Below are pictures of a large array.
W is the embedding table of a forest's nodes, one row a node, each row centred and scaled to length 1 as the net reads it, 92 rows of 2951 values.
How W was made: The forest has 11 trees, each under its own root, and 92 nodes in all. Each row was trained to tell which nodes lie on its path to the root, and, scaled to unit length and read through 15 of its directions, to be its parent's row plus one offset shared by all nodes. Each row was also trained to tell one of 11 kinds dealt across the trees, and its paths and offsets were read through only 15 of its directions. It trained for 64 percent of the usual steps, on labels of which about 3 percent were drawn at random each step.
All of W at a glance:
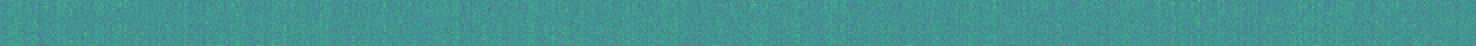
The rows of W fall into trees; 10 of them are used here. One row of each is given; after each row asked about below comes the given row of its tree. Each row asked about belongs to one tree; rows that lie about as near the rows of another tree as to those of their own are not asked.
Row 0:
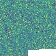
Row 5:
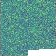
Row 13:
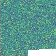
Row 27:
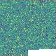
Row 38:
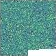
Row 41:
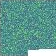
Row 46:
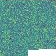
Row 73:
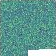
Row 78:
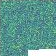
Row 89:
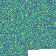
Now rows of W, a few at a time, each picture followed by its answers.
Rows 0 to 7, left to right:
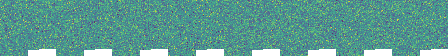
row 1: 38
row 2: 89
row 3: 5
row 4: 13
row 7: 27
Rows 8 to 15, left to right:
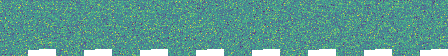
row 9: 27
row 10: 27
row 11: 89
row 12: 38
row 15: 27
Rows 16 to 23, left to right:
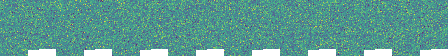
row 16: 27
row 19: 73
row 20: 0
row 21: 5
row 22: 27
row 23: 46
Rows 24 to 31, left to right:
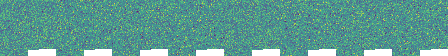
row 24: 41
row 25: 5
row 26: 5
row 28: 46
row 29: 0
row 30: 89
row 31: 5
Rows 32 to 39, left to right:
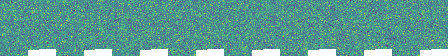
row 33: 89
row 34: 78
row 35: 13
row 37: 46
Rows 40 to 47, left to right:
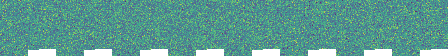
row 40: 38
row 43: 13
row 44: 89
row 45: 27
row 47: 41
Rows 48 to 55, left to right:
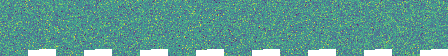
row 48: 38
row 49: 27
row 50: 38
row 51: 89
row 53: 38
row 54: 73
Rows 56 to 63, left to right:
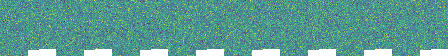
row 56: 38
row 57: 5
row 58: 5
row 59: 89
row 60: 89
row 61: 73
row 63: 38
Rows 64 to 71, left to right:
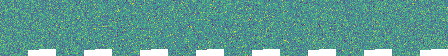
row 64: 46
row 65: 89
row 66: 41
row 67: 5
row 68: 27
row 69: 0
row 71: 38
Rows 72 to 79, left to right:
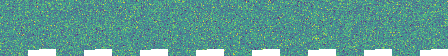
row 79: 27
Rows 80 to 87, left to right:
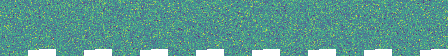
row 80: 38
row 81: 0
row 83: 5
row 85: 78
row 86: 0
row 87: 0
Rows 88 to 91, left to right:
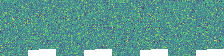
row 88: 89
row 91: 5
